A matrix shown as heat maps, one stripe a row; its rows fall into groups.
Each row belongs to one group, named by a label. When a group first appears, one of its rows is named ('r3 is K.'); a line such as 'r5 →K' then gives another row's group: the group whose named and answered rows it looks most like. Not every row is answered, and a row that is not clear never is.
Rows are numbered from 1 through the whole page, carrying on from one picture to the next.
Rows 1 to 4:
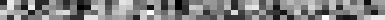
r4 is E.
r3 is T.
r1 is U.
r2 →U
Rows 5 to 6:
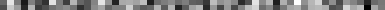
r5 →U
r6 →U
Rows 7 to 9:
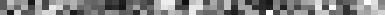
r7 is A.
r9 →E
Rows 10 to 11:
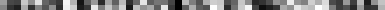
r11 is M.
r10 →M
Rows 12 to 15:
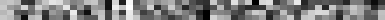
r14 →U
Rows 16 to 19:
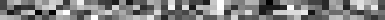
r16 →A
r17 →A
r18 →M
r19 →T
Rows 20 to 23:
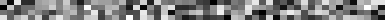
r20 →E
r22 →M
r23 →T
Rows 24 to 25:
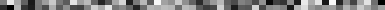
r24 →A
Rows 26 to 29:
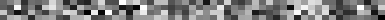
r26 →U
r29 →A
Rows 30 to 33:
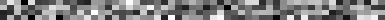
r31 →T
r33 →A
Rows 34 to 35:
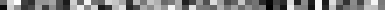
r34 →A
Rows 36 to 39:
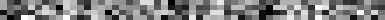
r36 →M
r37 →M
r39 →M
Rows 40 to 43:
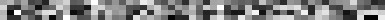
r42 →E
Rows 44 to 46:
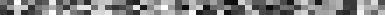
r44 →E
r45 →A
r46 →E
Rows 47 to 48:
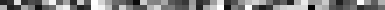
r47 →E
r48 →M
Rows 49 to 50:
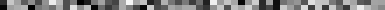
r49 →U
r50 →A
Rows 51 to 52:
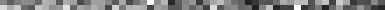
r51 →M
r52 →T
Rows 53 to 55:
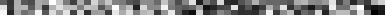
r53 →E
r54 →T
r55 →T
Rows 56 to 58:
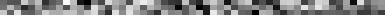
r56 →M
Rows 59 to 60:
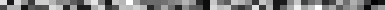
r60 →U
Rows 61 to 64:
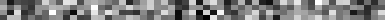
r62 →T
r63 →E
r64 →U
